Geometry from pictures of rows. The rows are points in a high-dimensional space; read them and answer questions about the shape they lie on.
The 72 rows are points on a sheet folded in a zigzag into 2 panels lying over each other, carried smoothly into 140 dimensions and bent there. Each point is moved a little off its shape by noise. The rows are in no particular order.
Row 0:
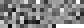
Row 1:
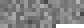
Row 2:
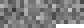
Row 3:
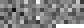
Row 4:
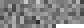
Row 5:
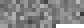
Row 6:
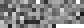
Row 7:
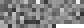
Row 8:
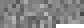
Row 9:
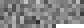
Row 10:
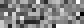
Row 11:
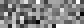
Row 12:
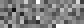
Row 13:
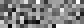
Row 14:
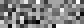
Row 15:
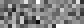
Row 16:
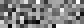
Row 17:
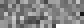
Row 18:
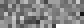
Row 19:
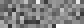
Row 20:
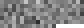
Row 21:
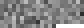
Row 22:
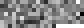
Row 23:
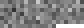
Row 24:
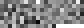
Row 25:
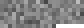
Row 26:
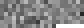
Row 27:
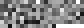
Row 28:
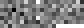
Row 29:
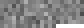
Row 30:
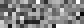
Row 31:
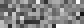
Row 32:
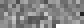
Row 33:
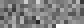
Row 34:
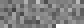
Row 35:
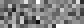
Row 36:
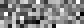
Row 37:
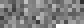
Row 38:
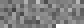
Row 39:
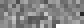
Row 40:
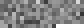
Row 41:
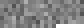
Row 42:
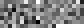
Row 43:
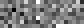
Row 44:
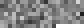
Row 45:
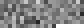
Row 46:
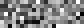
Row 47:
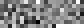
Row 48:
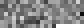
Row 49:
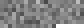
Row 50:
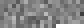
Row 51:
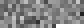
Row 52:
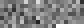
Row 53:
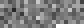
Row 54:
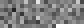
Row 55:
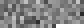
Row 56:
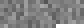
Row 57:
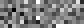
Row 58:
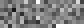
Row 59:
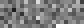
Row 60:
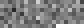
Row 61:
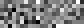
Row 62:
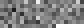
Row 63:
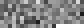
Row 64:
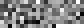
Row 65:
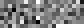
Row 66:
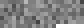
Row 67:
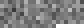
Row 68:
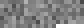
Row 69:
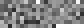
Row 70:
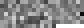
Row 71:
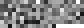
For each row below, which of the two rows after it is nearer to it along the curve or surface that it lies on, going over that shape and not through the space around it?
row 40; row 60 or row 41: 60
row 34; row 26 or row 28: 28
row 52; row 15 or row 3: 15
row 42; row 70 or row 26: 26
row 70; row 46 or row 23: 46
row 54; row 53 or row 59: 59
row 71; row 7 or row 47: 7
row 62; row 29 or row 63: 63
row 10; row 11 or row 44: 44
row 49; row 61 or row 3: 3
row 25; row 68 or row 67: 67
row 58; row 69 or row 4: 69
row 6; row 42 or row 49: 49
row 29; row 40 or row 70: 70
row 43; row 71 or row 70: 71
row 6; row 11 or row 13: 13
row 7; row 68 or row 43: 43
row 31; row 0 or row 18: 0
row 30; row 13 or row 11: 13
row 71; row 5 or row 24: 24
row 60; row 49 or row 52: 49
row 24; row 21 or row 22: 21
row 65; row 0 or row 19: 0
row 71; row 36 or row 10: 10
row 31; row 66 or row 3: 3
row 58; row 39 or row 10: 10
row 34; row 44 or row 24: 44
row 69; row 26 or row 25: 25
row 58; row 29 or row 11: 11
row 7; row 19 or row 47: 19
